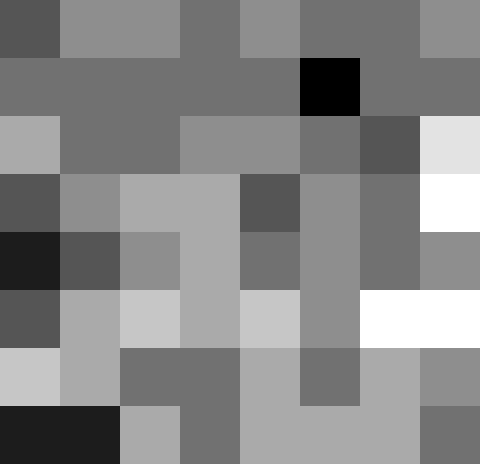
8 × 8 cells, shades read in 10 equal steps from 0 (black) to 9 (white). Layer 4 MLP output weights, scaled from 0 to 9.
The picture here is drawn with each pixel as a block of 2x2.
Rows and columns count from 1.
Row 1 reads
3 5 5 4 5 4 4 5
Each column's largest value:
7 6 7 6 7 6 9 9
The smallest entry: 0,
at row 2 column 6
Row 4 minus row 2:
-1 1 2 2 -1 5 0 5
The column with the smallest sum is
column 1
